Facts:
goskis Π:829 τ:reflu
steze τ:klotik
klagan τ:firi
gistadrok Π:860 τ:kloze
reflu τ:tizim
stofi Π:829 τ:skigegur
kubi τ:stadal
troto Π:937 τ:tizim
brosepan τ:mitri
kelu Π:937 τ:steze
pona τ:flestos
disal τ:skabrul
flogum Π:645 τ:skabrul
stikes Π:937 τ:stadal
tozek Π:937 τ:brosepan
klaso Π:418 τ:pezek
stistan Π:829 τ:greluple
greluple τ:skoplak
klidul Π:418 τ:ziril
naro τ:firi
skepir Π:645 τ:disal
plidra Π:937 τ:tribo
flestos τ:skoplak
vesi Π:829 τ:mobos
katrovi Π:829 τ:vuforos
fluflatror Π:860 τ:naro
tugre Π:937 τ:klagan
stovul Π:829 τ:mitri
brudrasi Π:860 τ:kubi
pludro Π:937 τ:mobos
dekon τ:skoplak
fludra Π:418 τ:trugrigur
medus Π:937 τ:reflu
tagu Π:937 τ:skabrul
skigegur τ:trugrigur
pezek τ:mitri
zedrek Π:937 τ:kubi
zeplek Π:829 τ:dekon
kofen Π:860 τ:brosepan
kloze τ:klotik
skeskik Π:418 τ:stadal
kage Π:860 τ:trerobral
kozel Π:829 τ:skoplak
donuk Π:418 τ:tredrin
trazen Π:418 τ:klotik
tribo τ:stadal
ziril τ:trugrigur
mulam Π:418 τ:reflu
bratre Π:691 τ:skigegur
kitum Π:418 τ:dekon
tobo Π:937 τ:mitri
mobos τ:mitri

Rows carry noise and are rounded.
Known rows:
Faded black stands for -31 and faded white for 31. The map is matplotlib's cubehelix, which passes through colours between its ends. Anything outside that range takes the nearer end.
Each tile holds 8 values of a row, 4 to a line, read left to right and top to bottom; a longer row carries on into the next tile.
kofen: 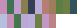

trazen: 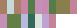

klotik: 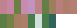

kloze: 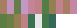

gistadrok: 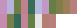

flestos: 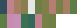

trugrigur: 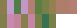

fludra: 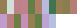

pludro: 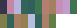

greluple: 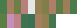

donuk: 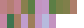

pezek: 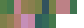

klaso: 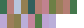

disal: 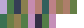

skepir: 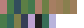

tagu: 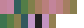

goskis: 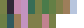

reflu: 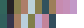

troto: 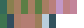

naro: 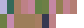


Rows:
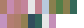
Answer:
kitum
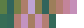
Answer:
tizim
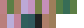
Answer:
zeplek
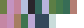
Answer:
stofi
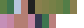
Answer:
stovul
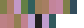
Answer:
tozek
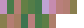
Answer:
tugre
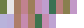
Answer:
klidul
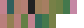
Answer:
katrovi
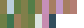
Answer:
kelu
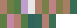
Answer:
dekon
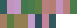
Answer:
tobo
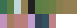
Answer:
vesi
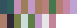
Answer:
mulam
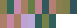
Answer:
brosepan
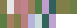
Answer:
bratre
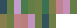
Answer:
mobos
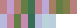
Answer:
skeskik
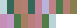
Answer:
fluflatror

